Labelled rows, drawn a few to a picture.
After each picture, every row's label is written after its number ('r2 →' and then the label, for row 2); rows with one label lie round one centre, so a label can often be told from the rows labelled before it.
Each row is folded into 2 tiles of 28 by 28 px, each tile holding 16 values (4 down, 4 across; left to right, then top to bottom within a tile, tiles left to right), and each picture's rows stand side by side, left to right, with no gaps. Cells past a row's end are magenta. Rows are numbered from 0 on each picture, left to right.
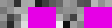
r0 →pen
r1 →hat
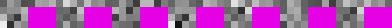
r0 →hat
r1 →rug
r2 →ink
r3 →hat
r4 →rug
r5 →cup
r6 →rug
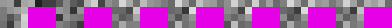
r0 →pen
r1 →ink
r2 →rug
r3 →rug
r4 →rug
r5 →rug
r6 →rug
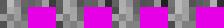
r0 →cup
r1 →cup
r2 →cup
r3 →cup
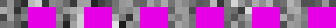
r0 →ink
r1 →pen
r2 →hat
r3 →cup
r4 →rug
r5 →cup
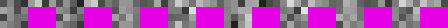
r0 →ink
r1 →ink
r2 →cup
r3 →rug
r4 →pen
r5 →rug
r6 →cup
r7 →rug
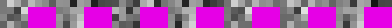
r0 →rug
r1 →pen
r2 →ink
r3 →pen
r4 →rug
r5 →rug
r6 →pen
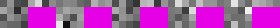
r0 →ink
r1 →hat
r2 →ink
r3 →rug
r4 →rug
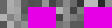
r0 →cup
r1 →ink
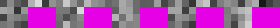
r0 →ink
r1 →rug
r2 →cup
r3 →ink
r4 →pen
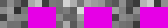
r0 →ink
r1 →rug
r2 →ink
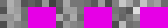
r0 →cup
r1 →cup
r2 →rug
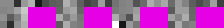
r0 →pen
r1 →cup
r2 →hat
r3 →cup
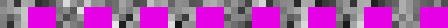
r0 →pen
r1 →rug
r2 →hat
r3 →hat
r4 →ink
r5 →pen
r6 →pen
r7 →cup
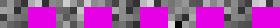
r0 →ink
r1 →rug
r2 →ink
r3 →hat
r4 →ink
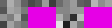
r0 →cup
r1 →hat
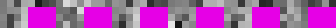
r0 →pen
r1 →rug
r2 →pen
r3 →hat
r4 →pen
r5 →cup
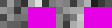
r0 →ink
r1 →pen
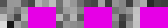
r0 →hat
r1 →cup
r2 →pen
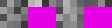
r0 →ink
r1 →cup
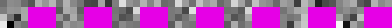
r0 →hat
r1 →cup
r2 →rug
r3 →rug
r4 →rug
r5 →pen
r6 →hat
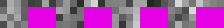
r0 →cup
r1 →ink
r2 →pen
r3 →rug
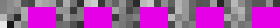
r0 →hat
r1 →ink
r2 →ink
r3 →cup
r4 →cup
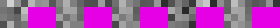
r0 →rug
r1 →cup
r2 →cup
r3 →ink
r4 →cup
